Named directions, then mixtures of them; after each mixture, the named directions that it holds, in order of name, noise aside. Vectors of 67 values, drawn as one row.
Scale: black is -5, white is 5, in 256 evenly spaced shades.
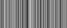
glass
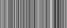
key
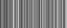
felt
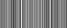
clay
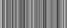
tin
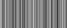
clay, tin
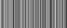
felt, key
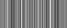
clay, key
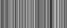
key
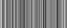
tin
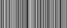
glass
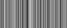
glass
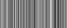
key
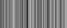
felt, glass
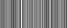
clay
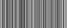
felt, tin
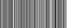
felt, key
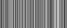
key, tin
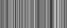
key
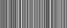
clay, felt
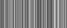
glass, key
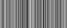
glass, tin
